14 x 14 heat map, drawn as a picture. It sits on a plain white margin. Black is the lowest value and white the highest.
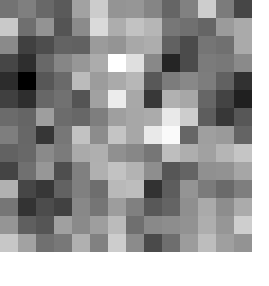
Calmest part: bottom right. Ninth with the highest average: top middle. Mirror symmetry: none. Average level on the scale: 50%.
